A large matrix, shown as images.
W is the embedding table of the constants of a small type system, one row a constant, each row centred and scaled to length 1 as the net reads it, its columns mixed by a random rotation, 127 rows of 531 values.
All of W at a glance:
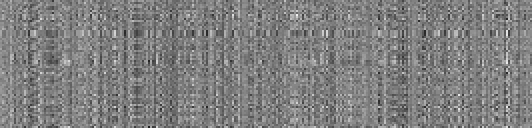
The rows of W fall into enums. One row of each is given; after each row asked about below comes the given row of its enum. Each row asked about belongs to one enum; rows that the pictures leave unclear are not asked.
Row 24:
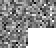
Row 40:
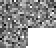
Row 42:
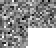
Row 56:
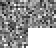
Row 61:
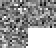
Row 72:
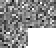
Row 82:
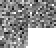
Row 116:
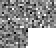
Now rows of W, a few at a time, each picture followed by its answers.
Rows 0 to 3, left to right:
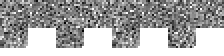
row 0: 82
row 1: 116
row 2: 82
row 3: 72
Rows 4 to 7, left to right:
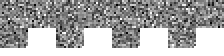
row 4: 116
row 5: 72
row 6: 116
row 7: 61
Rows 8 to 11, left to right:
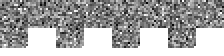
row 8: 61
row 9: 82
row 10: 24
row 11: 40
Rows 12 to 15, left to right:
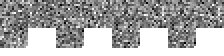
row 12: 82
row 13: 116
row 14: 24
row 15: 24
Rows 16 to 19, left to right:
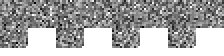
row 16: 24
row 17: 40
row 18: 72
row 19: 72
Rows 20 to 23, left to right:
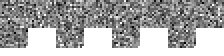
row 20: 116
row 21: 56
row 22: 42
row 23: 24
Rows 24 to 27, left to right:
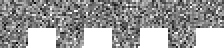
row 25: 82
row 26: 56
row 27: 72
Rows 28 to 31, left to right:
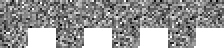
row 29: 40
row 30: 42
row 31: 42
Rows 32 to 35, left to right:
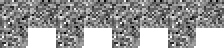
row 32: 42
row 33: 42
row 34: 42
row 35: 42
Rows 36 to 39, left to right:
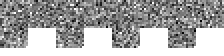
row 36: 82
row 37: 61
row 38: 72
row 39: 116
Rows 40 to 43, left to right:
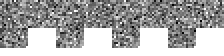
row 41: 82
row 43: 116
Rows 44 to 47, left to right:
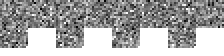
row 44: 24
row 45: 42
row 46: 82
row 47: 61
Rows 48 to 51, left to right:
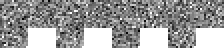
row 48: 42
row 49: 82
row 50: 116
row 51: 72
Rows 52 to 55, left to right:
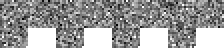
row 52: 42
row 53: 40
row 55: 56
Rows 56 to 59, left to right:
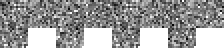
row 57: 82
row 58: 56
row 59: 40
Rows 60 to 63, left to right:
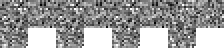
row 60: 61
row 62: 61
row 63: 56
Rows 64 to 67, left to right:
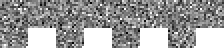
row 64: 61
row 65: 24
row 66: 116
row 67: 72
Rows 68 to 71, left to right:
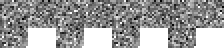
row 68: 42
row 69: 82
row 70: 42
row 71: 40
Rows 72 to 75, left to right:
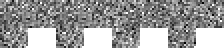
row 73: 72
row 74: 82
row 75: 24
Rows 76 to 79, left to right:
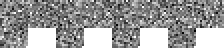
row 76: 82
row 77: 40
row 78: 40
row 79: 116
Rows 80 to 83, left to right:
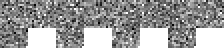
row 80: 116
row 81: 61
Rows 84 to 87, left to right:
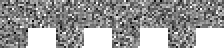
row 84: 116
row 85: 72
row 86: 42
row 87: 72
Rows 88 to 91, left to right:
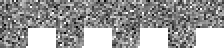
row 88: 40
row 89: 42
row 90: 82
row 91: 72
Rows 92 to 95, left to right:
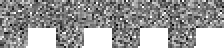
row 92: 82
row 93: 72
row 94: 40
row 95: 40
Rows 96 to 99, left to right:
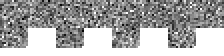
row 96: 42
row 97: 116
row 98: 82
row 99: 72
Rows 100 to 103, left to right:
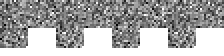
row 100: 40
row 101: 72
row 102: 24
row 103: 72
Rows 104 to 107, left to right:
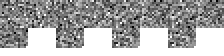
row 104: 116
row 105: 40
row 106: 42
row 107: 42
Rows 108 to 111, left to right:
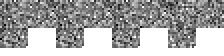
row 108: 40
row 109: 40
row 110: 40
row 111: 56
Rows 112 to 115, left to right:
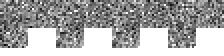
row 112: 72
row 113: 82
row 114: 82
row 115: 56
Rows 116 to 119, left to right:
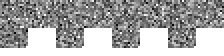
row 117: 40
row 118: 24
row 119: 40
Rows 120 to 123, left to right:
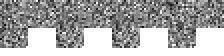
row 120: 40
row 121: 72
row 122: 72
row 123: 56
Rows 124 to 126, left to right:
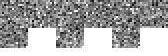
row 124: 116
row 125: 82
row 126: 61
